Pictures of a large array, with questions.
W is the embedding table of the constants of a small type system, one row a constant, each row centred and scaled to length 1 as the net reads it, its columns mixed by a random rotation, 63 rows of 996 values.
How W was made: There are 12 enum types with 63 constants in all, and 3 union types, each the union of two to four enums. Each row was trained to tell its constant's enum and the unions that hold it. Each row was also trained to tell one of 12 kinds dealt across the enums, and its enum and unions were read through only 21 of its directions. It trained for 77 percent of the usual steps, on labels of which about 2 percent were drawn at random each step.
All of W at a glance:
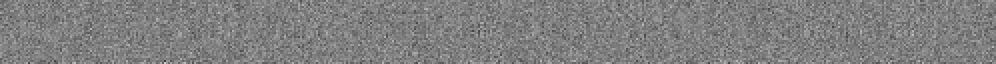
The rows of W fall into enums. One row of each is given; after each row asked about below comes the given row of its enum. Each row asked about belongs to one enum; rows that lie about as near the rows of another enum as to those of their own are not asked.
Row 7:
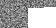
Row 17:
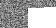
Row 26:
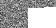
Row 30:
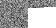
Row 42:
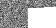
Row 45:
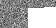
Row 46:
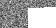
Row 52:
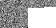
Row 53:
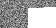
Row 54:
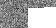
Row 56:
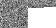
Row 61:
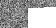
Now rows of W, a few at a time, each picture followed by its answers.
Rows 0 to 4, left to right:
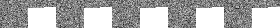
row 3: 17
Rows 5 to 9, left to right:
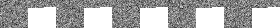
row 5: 42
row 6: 54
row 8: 42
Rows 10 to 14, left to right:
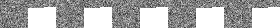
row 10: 30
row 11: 61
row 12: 7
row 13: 45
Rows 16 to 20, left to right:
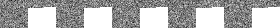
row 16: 54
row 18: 30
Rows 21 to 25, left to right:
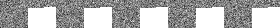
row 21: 54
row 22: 7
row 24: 45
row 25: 26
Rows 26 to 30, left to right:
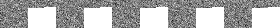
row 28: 54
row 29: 17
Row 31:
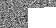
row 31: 26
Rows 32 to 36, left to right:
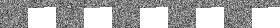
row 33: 52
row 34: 30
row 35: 30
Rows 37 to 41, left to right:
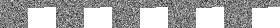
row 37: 30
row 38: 45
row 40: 42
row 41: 7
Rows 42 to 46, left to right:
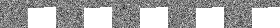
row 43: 17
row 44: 56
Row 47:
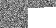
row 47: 26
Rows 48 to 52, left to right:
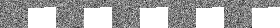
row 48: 42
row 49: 17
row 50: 26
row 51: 54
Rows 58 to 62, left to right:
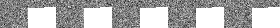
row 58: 26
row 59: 42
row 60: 52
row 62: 17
